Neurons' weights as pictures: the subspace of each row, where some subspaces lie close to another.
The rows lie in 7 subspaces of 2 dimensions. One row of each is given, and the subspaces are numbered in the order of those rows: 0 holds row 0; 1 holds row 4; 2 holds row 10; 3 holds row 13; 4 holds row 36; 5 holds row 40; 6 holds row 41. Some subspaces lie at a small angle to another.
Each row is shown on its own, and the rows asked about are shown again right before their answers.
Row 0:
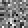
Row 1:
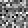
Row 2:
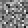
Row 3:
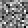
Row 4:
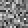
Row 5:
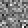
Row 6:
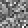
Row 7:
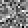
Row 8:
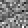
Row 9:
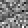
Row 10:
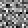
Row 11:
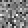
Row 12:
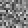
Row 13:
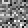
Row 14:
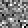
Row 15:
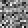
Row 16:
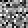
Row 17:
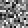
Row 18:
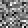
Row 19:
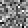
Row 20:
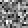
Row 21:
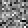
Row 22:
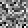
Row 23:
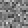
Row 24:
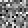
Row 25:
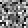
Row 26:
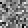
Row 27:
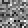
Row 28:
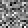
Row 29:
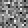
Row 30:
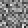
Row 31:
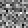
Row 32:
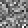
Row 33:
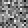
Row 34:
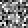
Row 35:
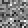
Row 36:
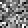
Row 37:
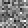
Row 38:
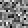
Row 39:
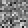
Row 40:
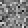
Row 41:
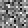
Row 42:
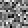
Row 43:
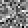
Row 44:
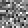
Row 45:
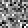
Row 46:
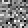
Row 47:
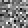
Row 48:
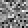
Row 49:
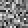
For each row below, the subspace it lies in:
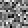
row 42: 4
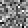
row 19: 5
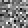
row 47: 3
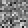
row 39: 0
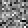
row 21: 6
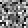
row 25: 5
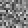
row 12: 1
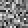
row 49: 1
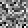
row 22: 1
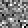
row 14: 2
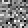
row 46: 3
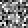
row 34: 5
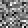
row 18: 3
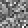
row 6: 1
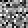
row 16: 0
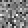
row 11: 0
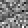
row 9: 4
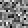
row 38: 4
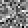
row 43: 5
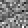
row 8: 4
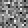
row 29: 6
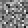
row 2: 6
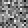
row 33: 6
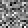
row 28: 3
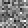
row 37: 6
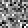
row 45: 2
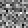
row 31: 2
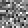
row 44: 2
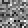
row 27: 3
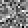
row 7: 5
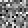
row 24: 0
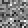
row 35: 3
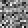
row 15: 0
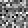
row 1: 0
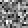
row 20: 5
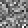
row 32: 1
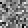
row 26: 4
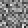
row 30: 2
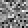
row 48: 4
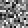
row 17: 1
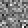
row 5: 2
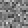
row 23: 4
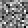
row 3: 6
